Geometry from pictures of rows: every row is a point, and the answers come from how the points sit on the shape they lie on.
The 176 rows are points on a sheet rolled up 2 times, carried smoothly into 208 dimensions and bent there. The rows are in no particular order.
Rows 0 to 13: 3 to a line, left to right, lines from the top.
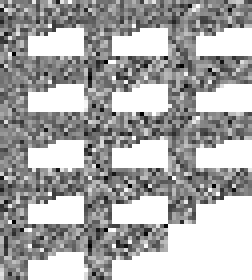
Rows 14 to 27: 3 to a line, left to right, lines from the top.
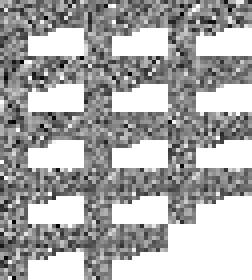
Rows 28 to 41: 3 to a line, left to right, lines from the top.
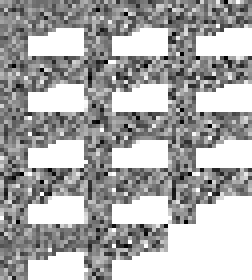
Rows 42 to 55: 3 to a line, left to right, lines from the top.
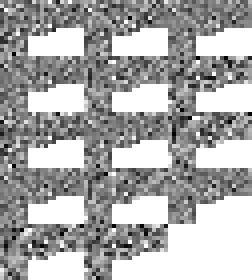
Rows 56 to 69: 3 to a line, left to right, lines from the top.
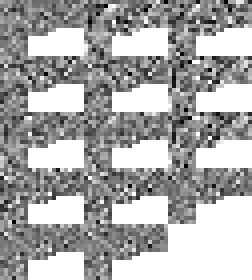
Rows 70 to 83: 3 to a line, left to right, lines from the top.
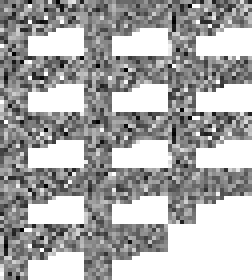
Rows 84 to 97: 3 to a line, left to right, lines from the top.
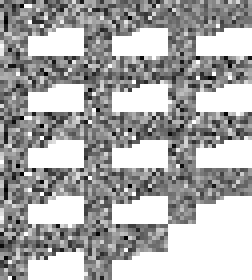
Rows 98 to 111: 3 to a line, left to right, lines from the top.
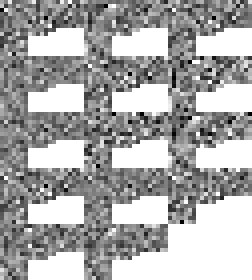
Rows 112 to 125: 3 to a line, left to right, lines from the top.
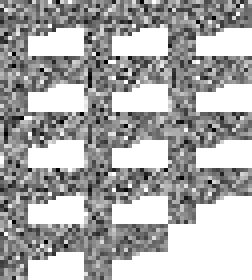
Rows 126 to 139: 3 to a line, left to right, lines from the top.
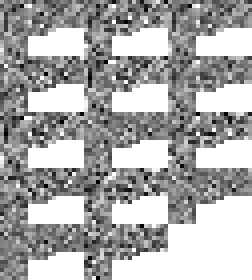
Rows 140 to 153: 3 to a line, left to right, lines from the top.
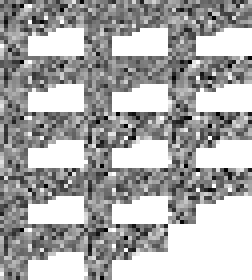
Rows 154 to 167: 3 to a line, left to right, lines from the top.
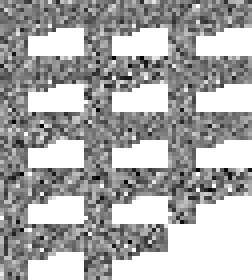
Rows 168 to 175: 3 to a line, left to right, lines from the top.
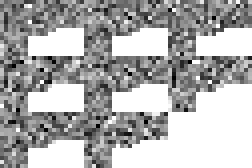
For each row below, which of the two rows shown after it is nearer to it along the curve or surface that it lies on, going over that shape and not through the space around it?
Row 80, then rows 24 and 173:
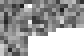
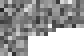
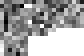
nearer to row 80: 24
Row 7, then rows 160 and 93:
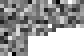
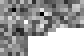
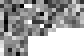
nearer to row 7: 93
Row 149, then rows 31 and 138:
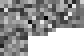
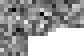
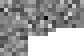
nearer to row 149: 31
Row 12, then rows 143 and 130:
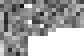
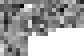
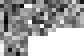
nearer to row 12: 143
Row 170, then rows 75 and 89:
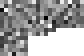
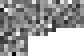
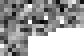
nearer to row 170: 75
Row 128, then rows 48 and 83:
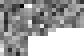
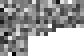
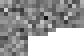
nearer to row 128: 83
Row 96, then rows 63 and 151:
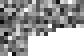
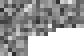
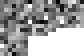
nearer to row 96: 151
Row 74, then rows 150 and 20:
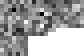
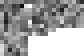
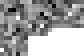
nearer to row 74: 20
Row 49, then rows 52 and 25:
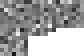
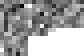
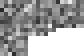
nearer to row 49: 25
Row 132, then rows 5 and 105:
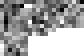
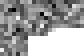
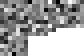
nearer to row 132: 105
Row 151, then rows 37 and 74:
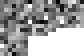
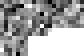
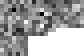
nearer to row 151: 37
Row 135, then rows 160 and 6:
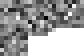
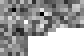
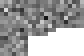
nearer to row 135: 160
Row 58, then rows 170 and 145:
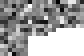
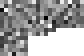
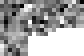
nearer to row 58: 145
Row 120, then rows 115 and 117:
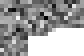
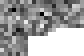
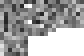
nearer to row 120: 115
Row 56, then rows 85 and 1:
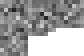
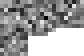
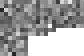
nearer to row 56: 1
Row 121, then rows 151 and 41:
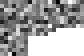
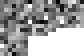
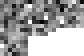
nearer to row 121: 151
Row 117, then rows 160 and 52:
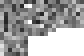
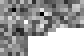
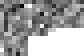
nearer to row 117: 52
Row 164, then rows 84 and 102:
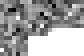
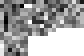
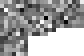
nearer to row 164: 102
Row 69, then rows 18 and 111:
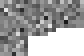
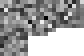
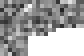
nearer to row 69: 111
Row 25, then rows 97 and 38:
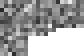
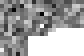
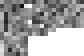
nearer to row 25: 38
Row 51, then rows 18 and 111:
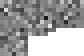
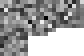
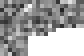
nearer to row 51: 111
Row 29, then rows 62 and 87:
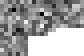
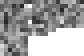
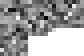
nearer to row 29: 87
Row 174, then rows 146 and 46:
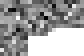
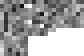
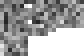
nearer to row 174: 146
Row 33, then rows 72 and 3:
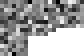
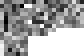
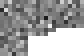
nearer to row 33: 72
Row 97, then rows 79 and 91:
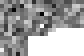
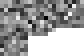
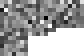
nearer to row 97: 79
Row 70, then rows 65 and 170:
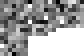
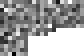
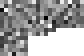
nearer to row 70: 65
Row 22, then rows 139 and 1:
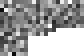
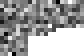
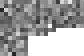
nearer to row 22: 139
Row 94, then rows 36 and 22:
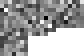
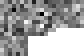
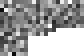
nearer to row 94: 22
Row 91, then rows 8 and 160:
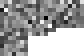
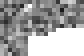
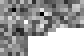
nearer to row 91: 160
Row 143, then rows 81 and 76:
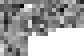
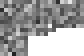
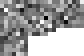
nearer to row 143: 81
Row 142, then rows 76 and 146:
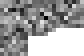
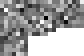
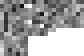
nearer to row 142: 76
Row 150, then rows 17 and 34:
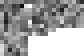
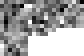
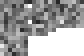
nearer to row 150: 34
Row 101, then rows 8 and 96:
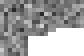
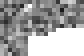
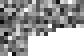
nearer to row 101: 8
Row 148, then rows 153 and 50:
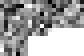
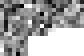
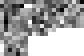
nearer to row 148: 153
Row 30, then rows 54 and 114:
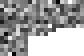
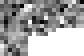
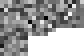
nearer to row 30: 54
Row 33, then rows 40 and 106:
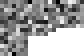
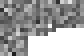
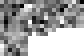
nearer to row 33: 106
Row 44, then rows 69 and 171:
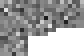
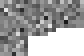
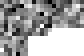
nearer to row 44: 69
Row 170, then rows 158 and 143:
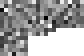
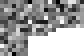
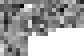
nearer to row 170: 158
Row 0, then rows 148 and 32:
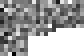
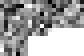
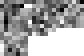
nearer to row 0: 32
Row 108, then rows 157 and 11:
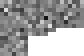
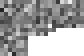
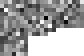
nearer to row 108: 157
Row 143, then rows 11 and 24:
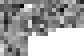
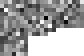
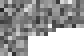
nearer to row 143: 24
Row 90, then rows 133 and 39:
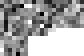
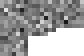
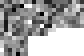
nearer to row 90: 39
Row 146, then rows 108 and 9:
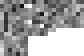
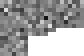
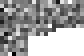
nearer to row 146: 108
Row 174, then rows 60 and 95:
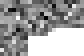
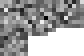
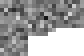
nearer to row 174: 60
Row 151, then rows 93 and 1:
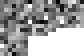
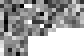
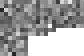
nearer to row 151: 93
